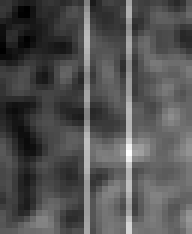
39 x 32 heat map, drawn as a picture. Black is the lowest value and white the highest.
Slope: up to the bottom right. Odd lines: columns 15 and 22. Ninth with the lowest average: top left. Average level on the scale: 30%.
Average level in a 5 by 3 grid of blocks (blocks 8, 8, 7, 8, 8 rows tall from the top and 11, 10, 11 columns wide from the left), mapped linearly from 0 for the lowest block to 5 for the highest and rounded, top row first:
0 2 3 | 1 3 4 | 1 2 4 | 1 4 5 | 3 4 5
